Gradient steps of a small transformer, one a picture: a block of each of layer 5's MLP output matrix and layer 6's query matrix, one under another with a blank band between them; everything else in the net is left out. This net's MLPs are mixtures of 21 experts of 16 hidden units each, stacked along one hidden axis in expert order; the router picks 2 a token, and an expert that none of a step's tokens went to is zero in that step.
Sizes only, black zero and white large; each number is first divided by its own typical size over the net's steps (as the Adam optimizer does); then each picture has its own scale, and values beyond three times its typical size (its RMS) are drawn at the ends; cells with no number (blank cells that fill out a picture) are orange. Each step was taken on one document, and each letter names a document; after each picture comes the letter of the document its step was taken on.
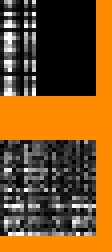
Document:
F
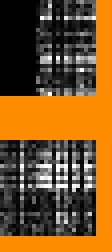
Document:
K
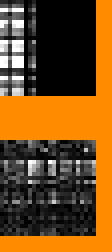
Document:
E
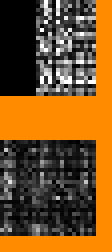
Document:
K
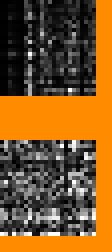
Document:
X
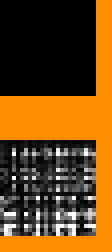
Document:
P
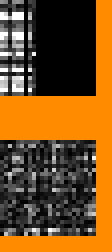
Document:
E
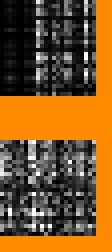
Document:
F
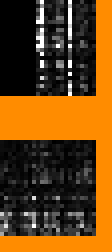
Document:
P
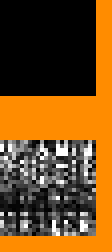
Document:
P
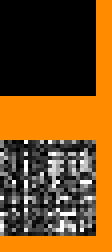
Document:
P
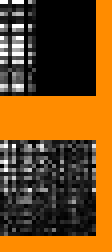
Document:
E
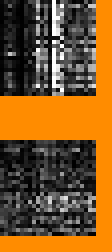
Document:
F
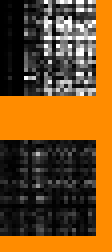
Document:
K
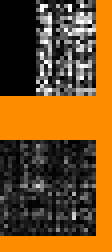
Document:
K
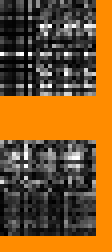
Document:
X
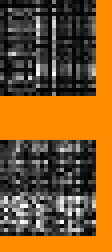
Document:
F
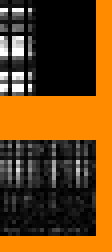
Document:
E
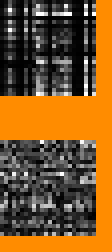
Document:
F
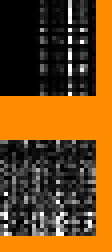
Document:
P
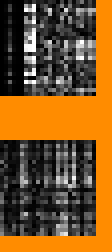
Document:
K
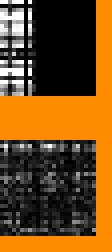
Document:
E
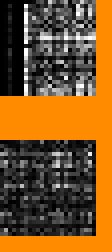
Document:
K
